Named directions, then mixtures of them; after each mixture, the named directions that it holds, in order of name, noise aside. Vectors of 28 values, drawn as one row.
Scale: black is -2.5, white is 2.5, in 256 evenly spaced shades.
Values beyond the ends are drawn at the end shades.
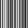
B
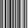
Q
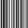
B, Q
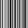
B, Q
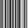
Q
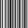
B, Q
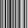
Q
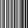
B, Q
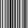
B, Q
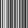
B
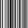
B, Q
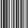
B, Q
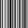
B, Q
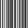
B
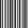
B, Q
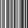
B, Q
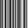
Q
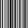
B, Q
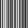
B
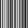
B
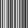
B
